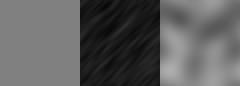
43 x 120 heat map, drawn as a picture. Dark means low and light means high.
It is made of 1 by 3 panels. Panel 1,1: middling, flat. Panel 1,2: very low, slanting up to the right, faint in contrast. Panel 1,3: middling, smooth.
